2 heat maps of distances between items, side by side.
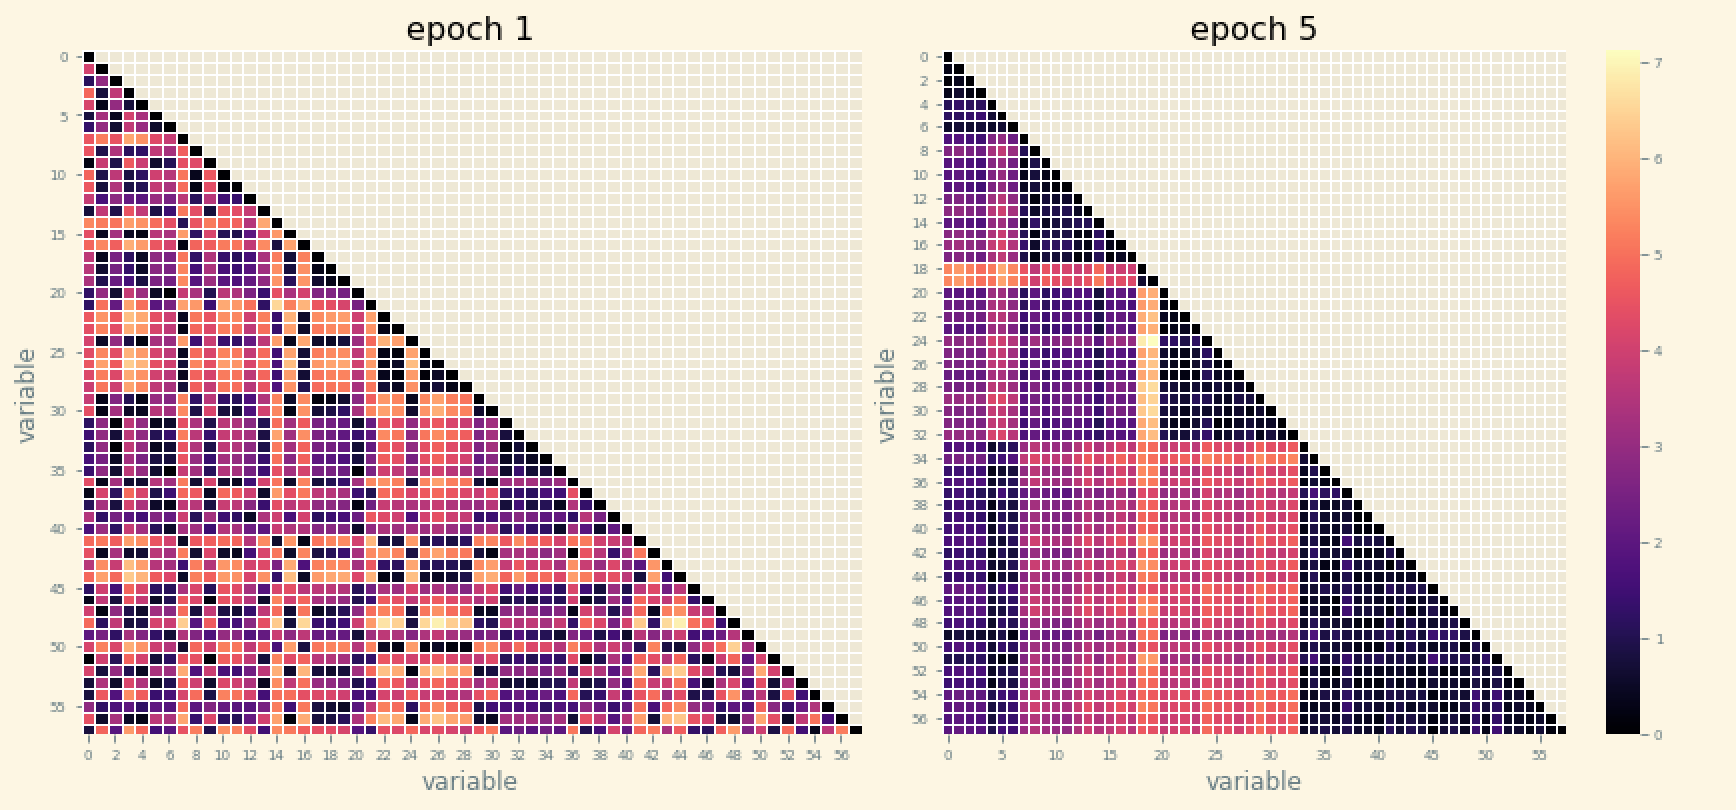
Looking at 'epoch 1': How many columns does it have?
58
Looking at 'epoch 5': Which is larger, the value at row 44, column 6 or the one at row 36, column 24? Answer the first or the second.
the second
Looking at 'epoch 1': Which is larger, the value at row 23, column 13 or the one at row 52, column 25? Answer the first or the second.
the second
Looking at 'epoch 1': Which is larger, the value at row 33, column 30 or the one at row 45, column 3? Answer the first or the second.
the second
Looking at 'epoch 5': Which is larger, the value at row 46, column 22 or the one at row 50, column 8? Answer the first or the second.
the first
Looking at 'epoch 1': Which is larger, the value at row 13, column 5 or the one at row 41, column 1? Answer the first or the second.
the second
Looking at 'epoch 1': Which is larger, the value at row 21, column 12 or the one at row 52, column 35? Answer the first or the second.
the first
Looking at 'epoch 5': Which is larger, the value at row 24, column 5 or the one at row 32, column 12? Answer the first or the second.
the first
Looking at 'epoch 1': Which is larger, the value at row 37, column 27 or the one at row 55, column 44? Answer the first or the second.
the second
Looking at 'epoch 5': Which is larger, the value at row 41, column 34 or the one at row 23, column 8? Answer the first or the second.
the second
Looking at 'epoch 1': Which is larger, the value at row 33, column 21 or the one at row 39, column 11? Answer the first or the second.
the first
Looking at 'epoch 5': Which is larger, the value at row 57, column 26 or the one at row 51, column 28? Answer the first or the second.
the first
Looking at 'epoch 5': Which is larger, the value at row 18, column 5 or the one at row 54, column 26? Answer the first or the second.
the first
